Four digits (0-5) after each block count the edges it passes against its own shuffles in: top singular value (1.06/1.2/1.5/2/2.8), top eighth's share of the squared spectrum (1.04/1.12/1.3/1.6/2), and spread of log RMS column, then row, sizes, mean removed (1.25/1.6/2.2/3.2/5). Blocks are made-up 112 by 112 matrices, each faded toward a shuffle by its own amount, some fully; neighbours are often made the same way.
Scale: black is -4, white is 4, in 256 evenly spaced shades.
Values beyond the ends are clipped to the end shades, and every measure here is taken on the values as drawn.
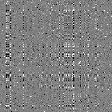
5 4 3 3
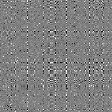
5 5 4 3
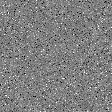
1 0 0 0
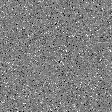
1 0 0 0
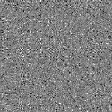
4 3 2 2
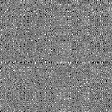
5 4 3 3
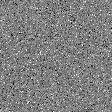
1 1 0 0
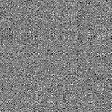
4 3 2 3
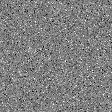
0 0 0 0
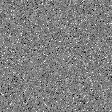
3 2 0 1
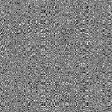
5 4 3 3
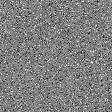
1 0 0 0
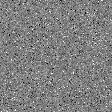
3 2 0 0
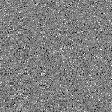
4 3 1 1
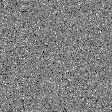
2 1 0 0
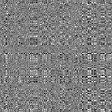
5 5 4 3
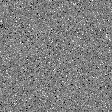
2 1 0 0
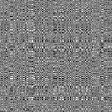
5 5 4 4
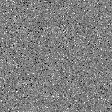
3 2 0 0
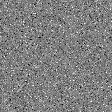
2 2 0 0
